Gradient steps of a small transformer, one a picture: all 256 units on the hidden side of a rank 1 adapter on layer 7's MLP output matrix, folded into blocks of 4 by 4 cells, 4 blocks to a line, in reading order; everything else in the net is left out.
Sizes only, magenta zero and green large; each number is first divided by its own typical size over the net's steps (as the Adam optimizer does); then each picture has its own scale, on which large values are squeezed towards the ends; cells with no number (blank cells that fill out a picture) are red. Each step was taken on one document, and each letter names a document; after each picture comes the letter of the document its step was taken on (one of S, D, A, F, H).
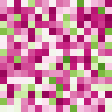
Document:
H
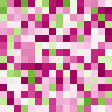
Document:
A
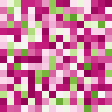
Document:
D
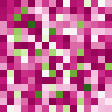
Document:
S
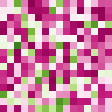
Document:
D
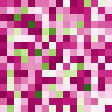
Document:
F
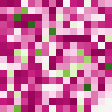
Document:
F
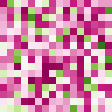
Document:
H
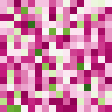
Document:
F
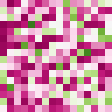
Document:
A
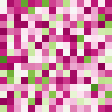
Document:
A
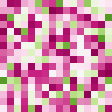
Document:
A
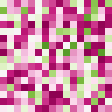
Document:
A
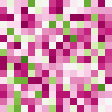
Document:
H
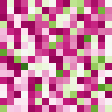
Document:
H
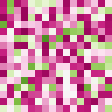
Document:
H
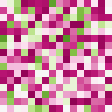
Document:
D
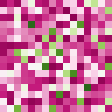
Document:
F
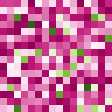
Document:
F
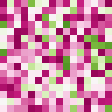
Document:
H
